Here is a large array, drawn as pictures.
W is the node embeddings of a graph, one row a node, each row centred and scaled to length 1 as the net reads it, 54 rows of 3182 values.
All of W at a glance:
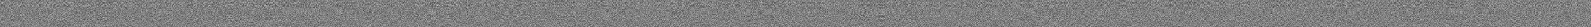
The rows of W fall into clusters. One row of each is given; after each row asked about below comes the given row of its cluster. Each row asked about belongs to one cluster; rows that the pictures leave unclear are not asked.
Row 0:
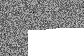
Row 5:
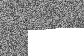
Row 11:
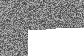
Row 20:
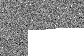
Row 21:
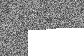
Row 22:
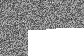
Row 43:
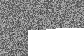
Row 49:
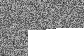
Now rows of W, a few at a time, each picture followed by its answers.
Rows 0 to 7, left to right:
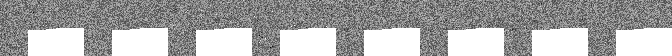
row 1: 11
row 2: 21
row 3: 0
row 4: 43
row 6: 22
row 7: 20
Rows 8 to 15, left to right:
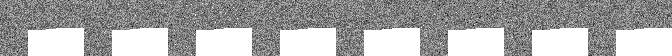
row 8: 0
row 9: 0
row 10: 11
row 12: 49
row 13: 11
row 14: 43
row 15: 0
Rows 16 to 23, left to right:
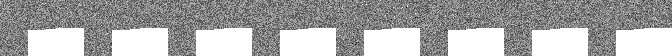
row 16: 20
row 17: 43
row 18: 22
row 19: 5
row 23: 5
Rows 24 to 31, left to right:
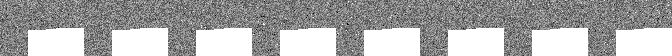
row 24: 0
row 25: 22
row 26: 43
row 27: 22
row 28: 22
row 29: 49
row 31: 20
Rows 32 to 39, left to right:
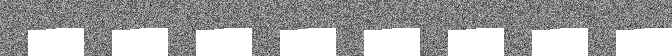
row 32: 43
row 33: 43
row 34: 21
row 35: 0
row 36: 22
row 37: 49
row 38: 0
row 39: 0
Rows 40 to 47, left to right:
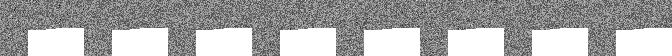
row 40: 43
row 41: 11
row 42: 5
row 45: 20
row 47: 5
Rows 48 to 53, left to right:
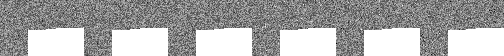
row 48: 11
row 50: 21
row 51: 49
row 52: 43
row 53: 11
